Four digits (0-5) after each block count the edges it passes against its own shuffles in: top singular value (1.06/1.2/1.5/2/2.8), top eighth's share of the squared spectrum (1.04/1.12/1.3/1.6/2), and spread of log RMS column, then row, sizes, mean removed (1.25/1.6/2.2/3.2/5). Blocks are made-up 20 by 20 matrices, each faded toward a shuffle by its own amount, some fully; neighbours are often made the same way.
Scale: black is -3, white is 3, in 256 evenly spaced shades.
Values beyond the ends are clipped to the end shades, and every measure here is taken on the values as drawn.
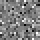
2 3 0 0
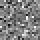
0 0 1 0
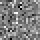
0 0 0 0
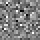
2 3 1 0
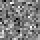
0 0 0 0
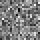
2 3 1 0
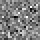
0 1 0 0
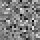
3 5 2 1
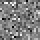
0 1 0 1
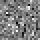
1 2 0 0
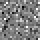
0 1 0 1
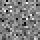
0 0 0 0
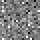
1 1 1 0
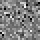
1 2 0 1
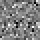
2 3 0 1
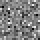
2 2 0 0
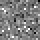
0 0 0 0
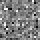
1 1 0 0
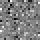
0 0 0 0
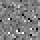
1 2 0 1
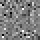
2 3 1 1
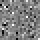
1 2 0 0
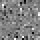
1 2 0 0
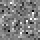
0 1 0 0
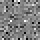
1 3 0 0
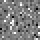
0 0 0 0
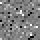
1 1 0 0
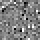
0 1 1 0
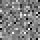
2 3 1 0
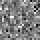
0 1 0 0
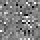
2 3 2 1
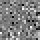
2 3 1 0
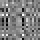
4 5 3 3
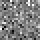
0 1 0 0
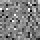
2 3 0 1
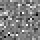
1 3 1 0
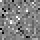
0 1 0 0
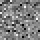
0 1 0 0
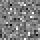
1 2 0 1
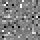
2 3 1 0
